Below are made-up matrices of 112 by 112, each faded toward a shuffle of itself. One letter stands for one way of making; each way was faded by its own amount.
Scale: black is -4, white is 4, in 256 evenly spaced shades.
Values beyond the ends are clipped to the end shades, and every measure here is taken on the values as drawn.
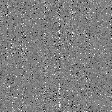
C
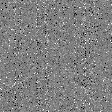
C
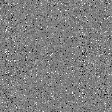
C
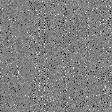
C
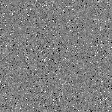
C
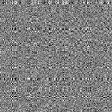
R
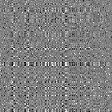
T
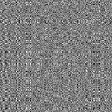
R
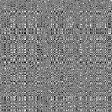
T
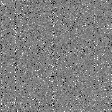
C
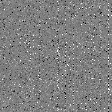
C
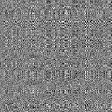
R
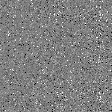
C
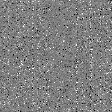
C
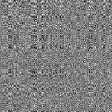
R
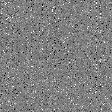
C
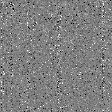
C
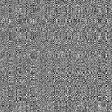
R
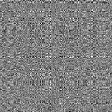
R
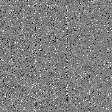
C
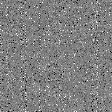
C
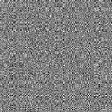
R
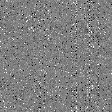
C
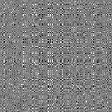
T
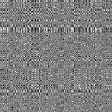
T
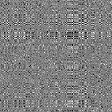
T
